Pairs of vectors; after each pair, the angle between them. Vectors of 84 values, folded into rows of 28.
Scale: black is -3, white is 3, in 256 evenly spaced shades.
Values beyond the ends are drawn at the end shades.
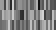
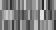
partly aligned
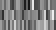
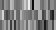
nearly opposite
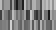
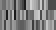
orthogonal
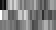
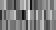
partly opposed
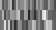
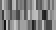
nearly opposite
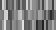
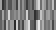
partly opposed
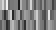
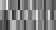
nearly parallel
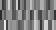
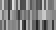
partly opposed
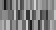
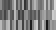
partly aligned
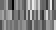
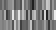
partly opposed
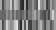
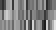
partly aligned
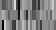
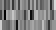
orthogonal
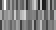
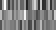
nearly parallel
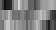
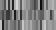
orthogonal
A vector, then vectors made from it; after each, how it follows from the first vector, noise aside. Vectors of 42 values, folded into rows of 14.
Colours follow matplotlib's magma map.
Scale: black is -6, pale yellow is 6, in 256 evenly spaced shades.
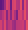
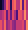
scaled up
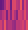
copied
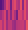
copied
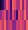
scaled up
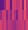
copied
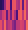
scaled up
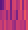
copied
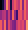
scaled up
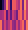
scaled up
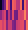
scaled up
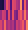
scaled up
